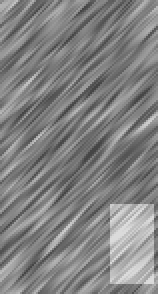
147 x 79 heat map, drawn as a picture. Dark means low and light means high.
The grain runs diagonally up to the right. The bottom right is the ninth with the highest average. In the bottom right lies a patch that is higher than the rest. On average the colour sits 50% of the way up the scale. The halves do not mirror each other.
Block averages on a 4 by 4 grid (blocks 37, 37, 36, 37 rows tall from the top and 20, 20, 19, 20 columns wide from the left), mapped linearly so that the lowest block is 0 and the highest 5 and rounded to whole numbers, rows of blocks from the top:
1101 | 1001 | 1001 | 1125
